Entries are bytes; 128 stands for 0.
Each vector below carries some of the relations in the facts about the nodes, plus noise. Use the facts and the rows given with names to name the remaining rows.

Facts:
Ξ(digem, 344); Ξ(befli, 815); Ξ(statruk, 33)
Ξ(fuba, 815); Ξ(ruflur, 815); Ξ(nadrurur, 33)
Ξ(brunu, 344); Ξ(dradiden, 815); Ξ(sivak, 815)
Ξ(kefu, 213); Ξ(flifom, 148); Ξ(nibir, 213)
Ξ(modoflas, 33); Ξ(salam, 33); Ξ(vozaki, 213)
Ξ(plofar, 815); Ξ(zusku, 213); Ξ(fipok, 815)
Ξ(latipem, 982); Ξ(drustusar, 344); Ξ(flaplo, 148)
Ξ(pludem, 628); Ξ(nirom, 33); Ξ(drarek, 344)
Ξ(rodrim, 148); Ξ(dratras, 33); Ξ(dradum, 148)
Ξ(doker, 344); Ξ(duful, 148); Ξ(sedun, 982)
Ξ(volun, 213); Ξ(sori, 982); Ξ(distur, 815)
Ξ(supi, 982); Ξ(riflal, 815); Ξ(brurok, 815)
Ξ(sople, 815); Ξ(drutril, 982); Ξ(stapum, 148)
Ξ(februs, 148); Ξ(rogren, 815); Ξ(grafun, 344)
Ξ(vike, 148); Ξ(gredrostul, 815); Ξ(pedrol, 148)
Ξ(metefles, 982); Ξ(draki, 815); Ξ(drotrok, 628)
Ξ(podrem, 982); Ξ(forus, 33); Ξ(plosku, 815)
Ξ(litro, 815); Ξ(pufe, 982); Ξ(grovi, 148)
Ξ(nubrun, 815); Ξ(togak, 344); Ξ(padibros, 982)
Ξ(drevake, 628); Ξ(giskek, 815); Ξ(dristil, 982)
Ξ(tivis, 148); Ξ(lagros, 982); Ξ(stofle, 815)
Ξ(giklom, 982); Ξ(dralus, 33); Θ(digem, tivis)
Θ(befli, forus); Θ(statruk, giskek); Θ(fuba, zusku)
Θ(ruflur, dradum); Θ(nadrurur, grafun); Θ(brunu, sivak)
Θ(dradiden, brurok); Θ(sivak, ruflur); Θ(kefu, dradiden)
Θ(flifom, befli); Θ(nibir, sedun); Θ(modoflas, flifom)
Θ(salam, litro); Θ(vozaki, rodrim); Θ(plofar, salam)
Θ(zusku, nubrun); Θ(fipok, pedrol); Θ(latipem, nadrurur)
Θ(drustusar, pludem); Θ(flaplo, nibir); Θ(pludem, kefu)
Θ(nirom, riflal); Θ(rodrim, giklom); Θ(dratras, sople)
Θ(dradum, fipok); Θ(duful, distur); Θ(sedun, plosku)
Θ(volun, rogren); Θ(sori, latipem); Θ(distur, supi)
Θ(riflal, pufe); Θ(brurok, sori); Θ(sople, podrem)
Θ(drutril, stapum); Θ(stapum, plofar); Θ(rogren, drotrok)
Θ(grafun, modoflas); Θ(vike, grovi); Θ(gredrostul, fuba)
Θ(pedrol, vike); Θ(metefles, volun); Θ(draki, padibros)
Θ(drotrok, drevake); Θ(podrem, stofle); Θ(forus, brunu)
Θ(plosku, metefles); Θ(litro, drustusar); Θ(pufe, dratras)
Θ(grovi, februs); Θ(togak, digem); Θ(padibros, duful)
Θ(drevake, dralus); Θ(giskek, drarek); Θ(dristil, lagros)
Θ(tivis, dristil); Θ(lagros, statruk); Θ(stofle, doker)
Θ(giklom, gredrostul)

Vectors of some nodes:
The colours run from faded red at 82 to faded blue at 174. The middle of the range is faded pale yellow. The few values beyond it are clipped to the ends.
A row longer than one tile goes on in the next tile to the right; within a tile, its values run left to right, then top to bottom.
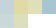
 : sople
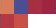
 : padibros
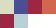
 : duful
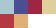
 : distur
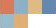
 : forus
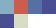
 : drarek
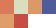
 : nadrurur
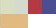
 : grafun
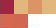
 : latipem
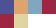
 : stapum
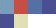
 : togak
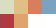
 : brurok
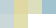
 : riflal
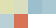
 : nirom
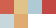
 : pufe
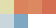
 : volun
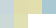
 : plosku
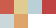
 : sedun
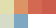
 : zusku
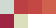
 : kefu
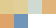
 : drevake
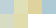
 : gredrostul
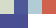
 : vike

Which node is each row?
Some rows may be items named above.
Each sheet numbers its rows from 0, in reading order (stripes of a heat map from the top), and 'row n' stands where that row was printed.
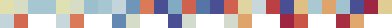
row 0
nirom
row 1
nirom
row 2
brunu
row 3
drarek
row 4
giklom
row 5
plofar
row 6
draki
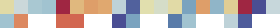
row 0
dralus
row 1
latipem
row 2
fipok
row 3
sivak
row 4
tivis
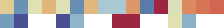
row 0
dradum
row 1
ruflur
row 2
drutril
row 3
vozaki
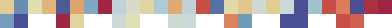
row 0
dradum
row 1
stapum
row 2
nubrun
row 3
befli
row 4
flaplo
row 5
februs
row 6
supi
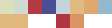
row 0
grafun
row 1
dradiden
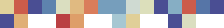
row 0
statruk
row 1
brurok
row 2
doker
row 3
drarek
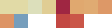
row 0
rodrim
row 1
sori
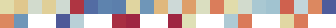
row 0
flaplo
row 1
giskek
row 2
salam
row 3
pludem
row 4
dratras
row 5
modoflas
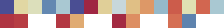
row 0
drustusar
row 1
distur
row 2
dradiden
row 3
flifom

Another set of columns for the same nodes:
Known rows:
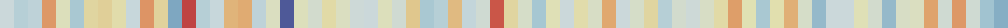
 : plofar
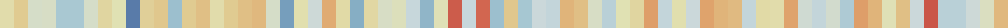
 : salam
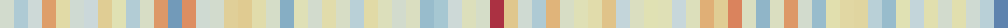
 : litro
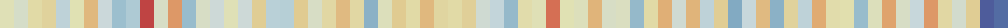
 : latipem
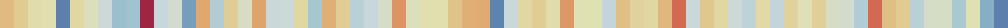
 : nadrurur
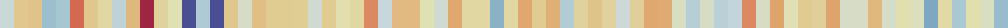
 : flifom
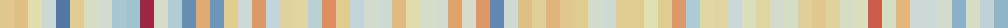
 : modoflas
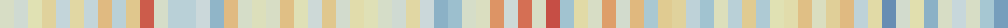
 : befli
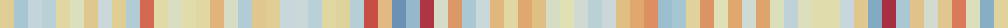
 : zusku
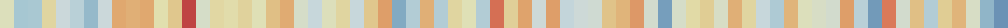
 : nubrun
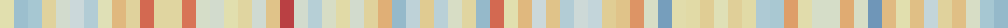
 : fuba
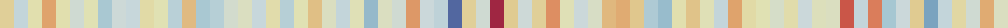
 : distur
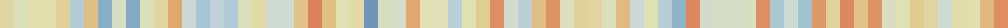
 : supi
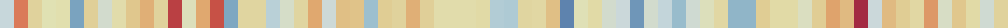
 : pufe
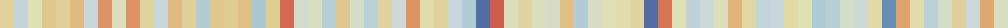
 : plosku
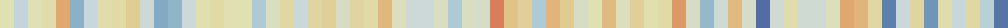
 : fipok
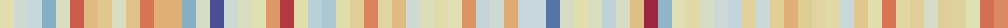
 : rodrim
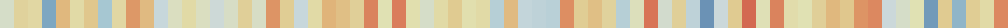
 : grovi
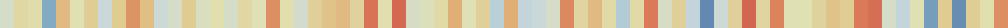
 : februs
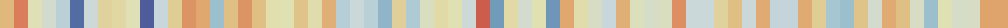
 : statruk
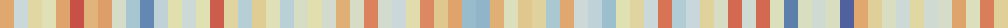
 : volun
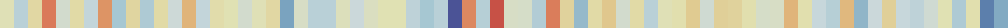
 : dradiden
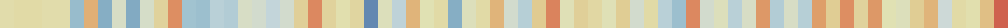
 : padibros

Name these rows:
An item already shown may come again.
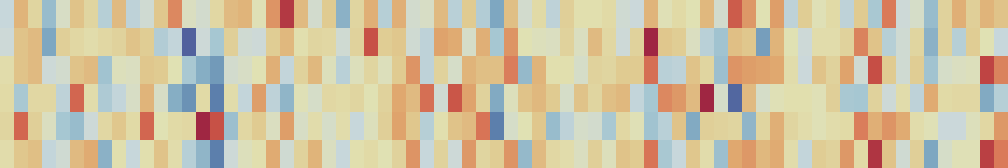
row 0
tivis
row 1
dradum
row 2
duful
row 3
grafun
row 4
dratras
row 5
duful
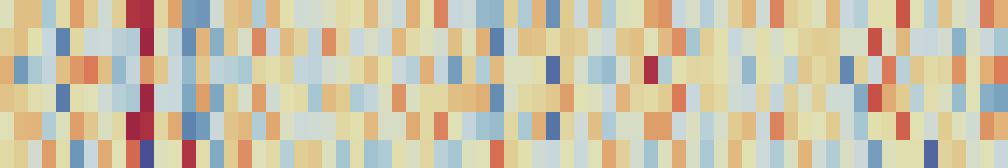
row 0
flaplo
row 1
modoflas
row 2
vozaki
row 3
nadrurur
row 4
flaplo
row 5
giskek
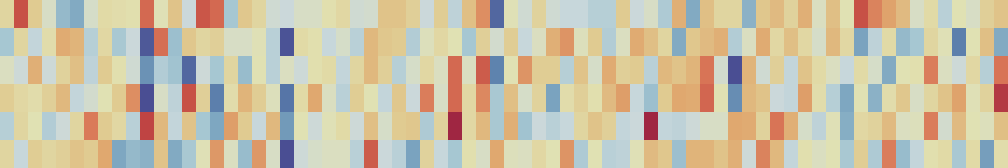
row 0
nirom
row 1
pludem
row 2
brunu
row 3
drarek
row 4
stapum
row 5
kefu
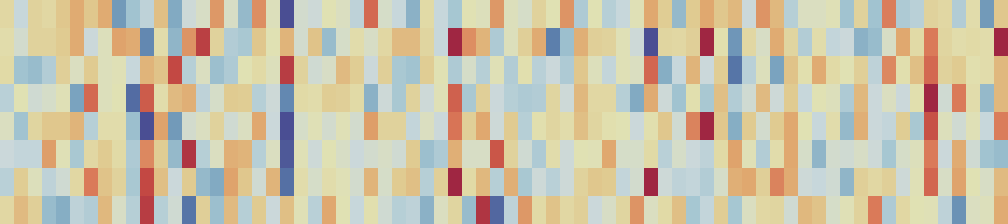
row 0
kefu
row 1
doker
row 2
giklom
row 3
drutril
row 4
drustusar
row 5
plofar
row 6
stapum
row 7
forus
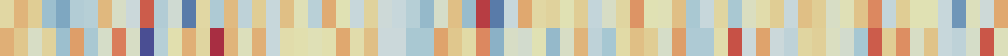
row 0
forus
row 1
dralus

